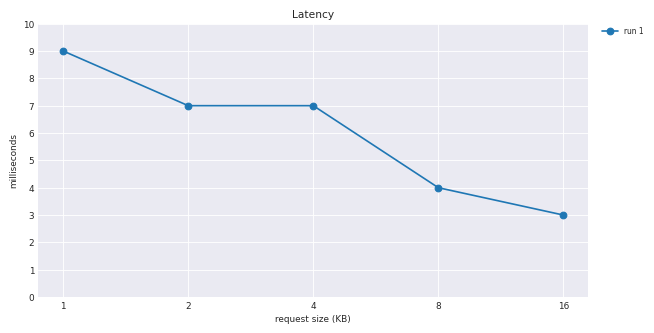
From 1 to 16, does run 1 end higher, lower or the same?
lower
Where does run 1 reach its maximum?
1
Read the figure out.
Title: Latency
x-axis: request size (KB), ticks 1 2 4 8 16
y-axis: milliseconds, ticks 0 1 2 3 4 5 6 7 8 9 10
Legend: run 1
Values:
run 1: 9 7 7 4 3
